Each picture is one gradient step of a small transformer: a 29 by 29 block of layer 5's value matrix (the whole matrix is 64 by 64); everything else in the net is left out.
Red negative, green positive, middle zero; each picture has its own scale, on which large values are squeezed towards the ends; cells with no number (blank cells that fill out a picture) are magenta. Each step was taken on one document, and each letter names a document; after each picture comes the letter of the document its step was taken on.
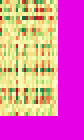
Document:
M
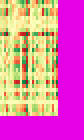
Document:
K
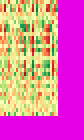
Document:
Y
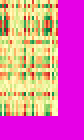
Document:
Y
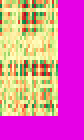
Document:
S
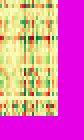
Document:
Y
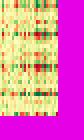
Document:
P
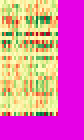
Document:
S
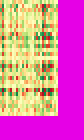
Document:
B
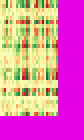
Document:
K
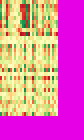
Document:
Y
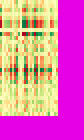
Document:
M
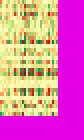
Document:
Y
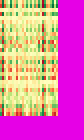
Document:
B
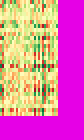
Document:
B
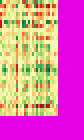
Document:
M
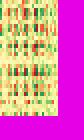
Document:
M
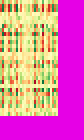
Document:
B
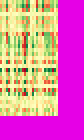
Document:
K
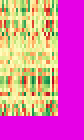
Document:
Y
